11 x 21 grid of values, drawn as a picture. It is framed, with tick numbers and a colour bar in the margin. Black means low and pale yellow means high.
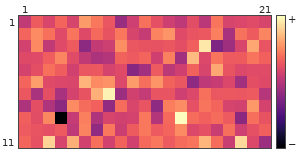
The distribution is heavy-tailed on both sides. On average the colour sits 60% of the way up the scale. Neither half mirrors the other. The grain is fine, like static. There is no overall slope.
